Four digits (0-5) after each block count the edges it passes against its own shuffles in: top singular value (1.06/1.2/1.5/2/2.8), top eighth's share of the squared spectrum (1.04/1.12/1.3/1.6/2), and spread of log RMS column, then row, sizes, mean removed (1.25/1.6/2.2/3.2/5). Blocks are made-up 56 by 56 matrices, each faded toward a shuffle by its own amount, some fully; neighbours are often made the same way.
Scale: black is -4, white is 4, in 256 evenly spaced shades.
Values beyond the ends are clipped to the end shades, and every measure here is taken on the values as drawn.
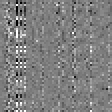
4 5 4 1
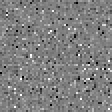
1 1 0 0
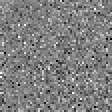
3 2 1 0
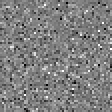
3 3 1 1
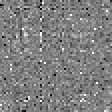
3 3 1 1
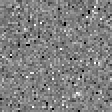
1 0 0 0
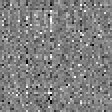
4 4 2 1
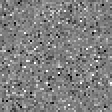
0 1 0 0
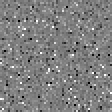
0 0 0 0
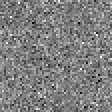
0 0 0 0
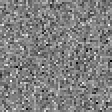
1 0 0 0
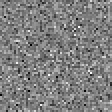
0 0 0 0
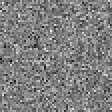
0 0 1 0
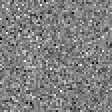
0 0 0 0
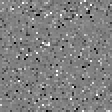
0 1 0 0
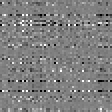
4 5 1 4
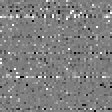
4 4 0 2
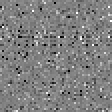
3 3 1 2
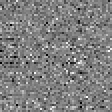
3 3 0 2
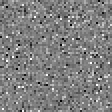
2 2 1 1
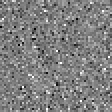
1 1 0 0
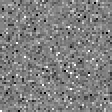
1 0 0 0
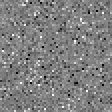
0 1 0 0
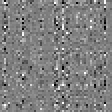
4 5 3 2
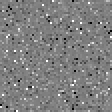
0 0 0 0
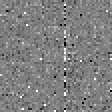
3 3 1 0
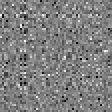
4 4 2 2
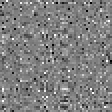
4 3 1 1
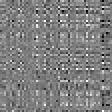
5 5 3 3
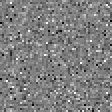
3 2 0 0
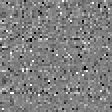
3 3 1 1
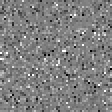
2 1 1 0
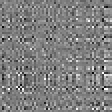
5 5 3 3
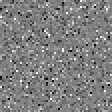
0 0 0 0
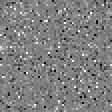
2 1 0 1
